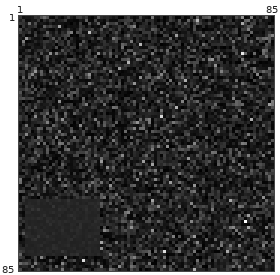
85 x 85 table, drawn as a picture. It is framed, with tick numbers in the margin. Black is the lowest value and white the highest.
No overall slope runs across the table. An odd patch, calmer than its surroundings, sits in the bottom left. There are no regular stripes. Most values sit low, with a long tail of high ones. The bottom left is the smoothest part.
